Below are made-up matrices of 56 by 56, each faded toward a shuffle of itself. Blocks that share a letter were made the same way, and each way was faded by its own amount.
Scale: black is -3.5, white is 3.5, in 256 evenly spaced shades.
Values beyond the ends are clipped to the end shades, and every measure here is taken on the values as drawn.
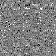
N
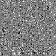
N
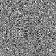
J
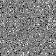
N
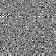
N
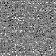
N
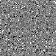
N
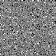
N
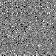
N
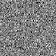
J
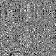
N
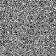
J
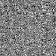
J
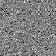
N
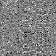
N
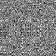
J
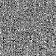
J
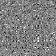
N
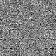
J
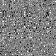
N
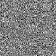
J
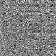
J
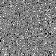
N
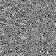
J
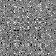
N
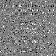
N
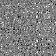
N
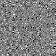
N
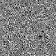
J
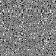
N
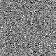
J
